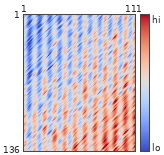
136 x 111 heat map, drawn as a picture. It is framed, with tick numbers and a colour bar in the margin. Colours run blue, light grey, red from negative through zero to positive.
Odd rows or columns: none. Stripes: upright, repeating 11 times. Slope: up to the bottom right. Ninth with the lowest average: top left. Ninth with the highest average: bottom right.
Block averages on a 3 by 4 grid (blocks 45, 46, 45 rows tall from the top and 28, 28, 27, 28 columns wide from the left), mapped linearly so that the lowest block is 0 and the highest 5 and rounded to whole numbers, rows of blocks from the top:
0122 | 1234 | 2345
